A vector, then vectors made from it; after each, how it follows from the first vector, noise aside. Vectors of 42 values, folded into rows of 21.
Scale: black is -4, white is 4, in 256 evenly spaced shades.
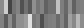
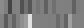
partly zeroed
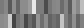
wrapped around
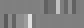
partly zeroed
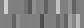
partly zeroed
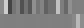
partly zeroed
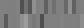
partly zeroed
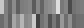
wrapped around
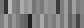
negated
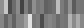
copied
